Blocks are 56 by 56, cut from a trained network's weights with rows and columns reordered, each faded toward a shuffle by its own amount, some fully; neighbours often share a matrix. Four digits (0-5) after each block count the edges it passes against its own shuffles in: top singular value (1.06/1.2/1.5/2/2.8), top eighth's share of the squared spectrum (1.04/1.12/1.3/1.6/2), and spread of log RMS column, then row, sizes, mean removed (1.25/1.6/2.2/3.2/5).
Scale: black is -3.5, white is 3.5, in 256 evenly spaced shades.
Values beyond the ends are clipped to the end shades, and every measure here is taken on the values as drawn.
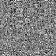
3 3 1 1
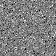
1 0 0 0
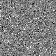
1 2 0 0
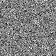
0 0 0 0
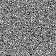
0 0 0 0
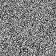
1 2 0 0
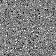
1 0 0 0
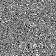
2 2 0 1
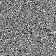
0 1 0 0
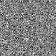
3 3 1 2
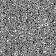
2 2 0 0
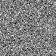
1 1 0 0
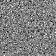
2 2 0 0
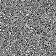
1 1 0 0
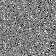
0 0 0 0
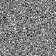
2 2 1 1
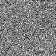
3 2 0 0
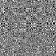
4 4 2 3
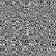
4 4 2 3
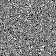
1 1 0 0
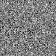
3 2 0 1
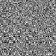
4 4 2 2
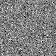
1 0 0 0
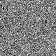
1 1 0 0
